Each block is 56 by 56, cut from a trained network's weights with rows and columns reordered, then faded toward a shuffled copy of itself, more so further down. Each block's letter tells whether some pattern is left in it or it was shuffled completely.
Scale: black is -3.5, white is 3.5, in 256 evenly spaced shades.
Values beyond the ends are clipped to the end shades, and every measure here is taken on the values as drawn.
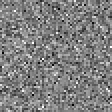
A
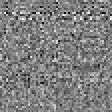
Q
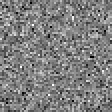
A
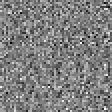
Q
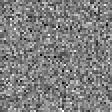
A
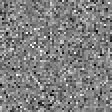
A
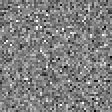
A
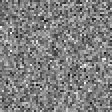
A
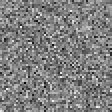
A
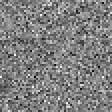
A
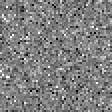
A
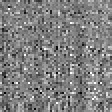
Q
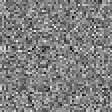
Q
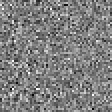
Q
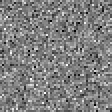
A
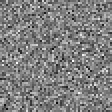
A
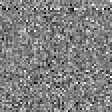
Q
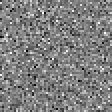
A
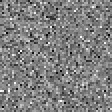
A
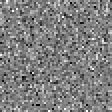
A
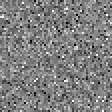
A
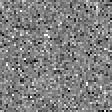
A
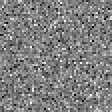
A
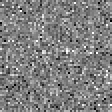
A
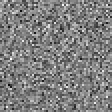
Q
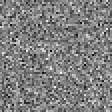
A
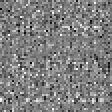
Q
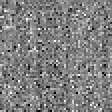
Q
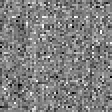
Q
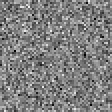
A
